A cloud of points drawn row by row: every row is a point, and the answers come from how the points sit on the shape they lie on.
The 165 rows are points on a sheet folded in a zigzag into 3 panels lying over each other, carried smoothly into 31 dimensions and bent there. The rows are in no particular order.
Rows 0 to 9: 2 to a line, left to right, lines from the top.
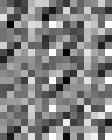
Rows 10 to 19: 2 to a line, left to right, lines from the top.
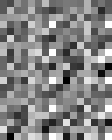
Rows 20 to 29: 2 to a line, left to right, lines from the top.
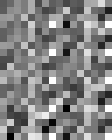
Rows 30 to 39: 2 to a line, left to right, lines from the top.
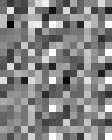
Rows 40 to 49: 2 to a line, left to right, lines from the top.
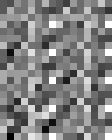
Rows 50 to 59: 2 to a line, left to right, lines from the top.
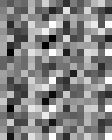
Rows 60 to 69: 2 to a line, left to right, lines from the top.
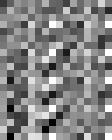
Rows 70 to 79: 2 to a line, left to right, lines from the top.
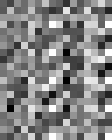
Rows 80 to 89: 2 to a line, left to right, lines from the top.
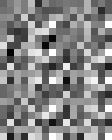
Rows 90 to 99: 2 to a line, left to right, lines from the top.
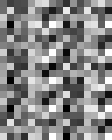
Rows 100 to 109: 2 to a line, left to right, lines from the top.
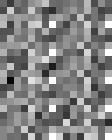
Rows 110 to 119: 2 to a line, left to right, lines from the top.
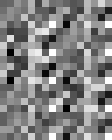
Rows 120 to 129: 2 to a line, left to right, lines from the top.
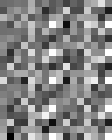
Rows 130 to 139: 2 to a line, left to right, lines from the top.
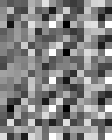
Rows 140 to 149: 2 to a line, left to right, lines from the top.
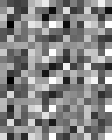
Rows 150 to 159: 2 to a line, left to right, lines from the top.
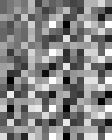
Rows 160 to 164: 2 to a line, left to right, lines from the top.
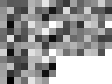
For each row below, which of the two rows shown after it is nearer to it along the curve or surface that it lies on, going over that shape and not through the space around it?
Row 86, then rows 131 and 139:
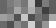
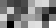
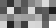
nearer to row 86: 139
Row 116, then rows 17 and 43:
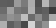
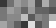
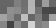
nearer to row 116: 17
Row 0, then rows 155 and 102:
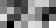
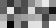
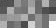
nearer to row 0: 155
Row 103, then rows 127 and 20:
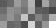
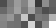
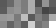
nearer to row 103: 127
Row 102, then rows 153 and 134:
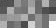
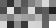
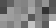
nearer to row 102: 153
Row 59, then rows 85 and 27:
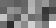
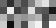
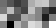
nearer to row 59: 27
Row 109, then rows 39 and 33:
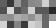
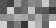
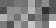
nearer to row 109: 39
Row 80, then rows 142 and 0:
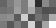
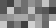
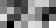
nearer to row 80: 142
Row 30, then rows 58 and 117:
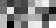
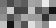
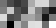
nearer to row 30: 117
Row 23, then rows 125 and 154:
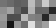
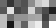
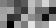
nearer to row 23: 154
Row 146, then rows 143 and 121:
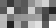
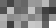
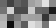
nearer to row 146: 143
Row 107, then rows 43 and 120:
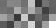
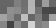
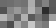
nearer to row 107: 43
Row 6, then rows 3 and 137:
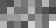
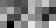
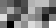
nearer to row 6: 3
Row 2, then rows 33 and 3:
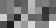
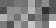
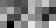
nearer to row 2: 33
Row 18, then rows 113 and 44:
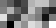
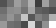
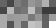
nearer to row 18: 44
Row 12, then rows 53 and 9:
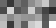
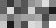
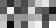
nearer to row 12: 9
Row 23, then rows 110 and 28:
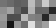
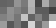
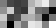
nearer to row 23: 110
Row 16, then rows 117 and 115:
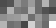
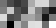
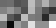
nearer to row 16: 115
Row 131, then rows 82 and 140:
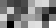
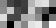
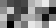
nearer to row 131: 82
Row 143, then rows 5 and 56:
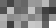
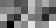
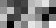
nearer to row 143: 56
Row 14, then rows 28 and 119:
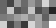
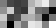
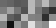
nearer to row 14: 119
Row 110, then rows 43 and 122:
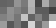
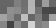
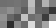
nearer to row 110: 122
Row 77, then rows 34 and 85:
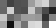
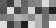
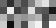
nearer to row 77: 85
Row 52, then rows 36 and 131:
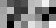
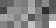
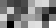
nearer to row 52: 131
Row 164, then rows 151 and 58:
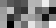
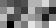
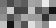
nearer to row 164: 58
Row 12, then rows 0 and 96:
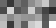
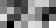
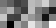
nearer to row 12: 0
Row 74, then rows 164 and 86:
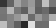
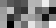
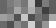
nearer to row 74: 86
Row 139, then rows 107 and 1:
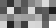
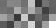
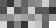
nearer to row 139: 1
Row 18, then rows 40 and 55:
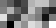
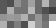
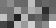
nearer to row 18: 55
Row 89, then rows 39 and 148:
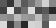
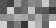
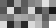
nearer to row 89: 39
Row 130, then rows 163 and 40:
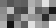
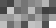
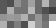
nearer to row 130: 40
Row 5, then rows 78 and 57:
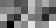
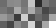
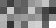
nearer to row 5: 78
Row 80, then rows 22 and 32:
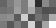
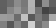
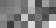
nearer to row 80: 32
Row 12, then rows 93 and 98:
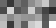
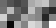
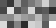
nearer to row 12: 93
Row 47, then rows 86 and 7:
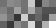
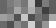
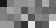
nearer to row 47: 86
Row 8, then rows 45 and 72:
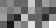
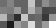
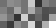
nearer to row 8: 72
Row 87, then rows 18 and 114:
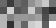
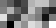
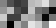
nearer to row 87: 18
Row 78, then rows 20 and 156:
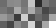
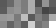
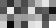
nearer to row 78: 20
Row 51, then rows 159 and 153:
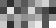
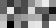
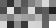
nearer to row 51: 159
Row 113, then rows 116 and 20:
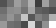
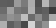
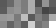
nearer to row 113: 116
